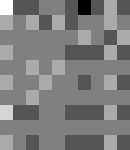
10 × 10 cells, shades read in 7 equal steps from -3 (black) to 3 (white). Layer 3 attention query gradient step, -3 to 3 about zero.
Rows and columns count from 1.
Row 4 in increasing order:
-1 -1 -1 -1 0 0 0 0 1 1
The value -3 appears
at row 1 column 7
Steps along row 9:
same same same same same same same same same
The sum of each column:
9 -2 0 0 2 -5 -6 -4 5 -4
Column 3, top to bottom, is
-1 1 0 0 1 0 1 -1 0 -1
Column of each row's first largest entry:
1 1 7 1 3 1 3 1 1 1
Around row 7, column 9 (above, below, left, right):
1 1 0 0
